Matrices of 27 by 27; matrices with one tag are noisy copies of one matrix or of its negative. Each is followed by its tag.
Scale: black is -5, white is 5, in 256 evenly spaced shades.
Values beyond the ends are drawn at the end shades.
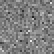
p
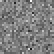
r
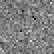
p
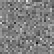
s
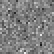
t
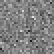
p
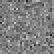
s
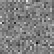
s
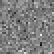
t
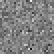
r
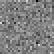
s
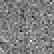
p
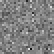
r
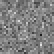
t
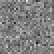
s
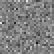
s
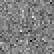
p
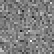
p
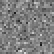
t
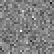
p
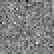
s
